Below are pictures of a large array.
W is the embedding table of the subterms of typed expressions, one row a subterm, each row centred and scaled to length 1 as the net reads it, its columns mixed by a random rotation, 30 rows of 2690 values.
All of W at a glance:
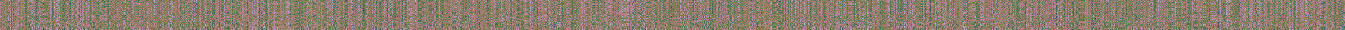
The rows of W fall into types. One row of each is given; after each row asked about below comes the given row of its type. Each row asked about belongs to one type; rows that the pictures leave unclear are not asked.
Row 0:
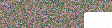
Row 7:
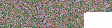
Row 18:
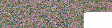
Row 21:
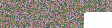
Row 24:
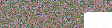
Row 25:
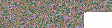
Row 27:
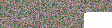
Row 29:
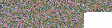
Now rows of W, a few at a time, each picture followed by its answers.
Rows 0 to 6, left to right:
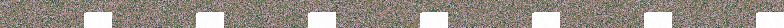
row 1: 21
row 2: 7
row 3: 29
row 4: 21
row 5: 0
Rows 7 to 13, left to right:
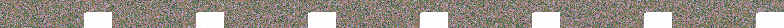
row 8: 0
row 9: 25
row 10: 0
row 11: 29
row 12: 27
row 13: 27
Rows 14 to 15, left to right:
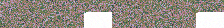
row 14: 25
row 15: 29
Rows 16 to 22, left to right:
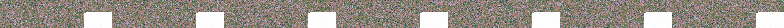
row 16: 7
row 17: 24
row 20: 0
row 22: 27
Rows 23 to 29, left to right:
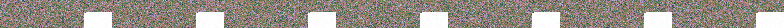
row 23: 18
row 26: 27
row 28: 21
